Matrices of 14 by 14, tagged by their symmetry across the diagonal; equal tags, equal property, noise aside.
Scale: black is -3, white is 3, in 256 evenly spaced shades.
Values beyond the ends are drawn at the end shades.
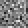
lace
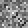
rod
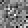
rod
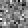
lace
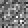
rod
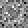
rod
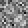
rod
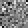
lace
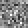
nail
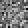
rod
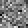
nail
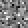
lace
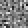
lace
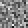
nail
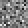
lace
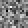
lace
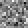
nail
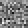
nail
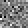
nail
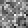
rod
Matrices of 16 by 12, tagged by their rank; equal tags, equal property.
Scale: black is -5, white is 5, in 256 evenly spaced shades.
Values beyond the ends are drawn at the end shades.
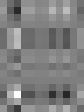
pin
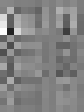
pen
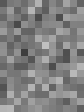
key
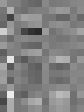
pen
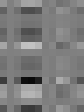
pin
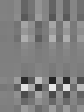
pin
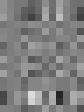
pen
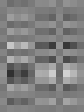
pin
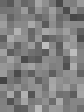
key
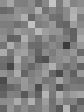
key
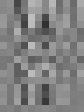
pen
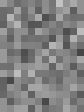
key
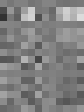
pen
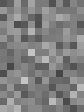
key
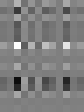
pin
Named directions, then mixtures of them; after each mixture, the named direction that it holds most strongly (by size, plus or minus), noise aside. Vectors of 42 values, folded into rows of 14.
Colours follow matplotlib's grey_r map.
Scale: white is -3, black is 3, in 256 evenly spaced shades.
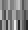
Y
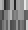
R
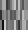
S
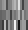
S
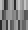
R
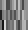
S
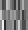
S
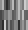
R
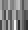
Y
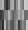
R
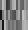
S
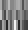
Y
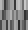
R
